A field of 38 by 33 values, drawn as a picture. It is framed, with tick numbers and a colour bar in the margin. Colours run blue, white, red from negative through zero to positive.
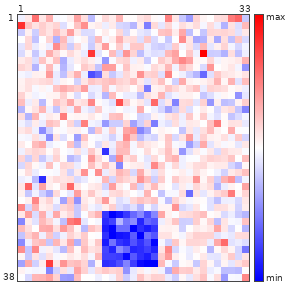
Ninth with the lowest average: bottom middle. Odd patch: lower, in the bottom middle. Histogram: skewed, a long tail of low values.
